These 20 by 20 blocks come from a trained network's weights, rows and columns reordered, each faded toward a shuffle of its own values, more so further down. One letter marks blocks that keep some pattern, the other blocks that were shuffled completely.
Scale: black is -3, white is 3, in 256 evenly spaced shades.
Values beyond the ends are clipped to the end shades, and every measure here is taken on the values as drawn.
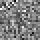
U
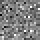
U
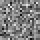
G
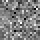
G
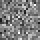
U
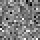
U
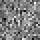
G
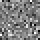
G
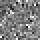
U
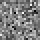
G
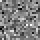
U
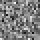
U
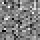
G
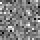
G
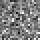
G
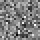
U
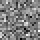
U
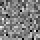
G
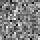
U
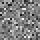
G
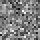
U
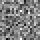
G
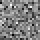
U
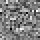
G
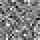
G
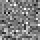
U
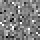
U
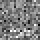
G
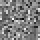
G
